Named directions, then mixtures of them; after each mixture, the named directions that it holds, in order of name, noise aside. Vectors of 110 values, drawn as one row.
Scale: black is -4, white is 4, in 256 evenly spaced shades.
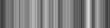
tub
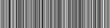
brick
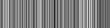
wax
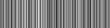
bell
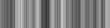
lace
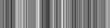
bell, lace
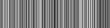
wax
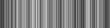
bell, tub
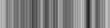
tub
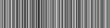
bell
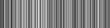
bell, tub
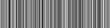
brick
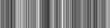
bell, lace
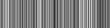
wax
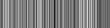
wax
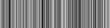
brick, lace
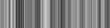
brick, lace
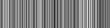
wax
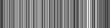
tub, wax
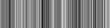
brick, lace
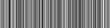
brick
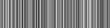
bell, wax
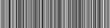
brick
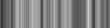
lace, tub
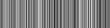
bell, wax
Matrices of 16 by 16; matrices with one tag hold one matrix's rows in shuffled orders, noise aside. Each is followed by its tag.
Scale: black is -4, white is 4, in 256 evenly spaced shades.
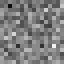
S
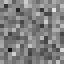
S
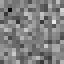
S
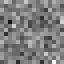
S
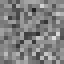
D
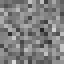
S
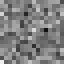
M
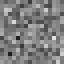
S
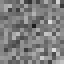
D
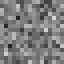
S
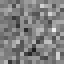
D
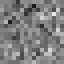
D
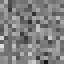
M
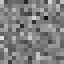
M
